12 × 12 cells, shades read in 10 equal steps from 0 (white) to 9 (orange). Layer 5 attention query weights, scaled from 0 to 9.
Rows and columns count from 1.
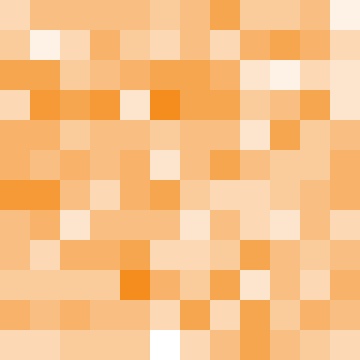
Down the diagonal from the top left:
3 1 4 8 5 2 4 5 7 5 6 3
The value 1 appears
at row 1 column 12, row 2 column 2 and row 3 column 10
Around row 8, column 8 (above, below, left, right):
3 4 2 3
